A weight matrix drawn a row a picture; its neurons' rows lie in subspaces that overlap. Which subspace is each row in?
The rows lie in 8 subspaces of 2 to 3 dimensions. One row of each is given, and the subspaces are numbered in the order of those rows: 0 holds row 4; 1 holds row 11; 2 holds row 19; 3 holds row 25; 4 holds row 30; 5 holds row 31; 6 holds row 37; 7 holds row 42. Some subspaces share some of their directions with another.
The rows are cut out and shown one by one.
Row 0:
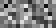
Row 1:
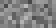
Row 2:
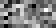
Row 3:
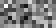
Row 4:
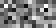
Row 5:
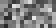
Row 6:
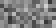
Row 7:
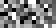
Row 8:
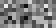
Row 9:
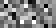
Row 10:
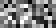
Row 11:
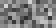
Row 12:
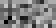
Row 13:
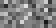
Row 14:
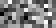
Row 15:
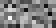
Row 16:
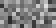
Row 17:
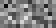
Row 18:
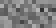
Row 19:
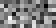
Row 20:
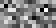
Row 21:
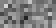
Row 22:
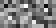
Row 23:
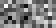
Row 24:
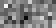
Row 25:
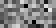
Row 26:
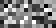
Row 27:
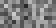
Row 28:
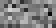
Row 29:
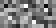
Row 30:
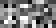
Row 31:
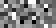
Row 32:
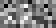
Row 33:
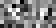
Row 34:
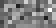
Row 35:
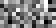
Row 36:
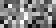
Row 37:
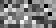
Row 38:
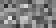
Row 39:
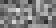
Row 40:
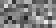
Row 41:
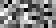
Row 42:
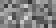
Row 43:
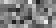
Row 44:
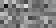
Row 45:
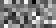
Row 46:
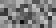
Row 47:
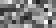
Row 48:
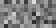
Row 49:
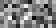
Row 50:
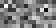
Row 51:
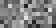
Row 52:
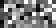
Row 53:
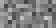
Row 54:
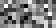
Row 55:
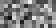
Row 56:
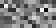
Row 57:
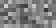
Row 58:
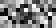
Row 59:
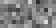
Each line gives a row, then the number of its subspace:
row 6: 2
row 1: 7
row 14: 1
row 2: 7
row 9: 5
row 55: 7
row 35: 2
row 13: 2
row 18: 0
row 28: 2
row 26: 6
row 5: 7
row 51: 3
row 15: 2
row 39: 1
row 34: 6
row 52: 6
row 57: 7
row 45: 5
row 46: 0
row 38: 4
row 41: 1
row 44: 1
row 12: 4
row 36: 3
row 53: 6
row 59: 1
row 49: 7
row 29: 3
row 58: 0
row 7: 5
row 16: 2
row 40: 5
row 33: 2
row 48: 5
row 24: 3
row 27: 2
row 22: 3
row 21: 3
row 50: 0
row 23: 5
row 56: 0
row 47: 1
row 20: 0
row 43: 1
